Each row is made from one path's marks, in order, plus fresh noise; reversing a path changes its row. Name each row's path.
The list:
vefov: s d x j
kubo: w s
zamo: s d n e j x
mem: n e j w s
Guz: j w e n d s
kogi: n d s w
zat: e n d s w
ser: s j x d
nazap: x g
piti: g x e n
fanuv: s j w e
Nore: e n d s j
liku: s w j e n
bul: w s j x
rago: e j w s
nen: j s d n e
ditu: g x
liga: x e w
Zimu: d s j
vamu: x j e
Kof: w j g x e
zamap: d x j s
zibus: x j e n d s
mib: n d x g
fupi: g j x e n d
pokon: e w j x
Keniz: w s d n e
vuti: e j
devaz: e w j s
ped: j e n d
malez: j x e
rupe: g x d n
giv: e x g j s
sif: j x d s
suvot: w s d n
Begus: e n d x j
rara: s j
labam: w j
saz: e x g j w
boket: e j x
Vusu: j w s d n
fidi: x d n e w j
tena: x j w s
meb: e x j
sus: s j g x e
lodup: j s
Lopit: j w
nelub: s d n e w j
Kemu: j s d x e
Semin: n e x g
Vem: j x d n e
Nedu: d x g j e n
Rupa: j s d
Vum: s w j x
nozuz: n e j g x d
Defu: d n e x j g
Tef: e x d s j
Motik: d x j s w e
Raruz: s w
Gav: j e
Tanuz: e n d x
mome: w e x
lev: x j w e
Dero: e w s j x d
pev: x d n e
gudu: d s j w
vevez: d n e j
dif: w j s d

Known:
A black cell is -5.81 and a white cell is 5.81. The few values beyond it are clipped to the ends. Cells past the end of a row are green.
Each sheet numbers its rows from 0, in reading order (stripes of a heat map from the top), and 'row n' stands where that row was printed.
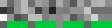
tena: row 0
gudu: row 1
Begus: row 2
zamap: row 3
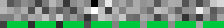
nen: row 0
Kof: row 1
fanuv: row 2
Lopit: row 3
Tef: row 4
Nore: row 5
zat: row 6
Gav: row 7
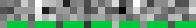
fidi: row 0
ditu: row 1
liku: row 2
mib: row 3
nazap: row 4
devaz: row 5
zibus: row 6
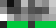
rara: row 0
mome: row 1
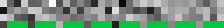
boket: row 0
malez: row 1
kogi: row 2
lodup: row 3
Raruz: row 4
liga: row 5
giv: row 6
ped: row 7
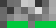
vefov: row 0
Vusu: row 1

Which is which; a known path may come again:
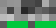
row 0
Zimu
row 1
bul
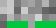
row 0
rupe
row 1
meb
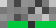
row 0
Tanuz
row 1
Kof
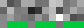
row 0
Dero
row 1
pev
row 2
rago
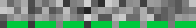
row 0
Vem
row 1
mib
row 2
pokon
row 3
boket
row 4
devaz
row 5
mem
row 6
zamo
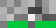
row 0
Tef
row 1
tena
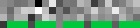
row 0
suvot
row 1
Lopit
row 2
nelub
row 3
Guz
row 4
sif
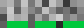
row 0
piti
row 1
vevez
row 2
fanuv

